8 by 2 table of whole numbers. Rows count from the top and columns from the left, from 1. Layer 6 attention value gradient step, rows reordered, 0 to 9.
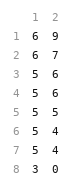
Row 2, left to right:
6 7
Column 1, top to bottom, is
6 6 5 5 5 5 5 3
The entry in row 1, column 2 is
9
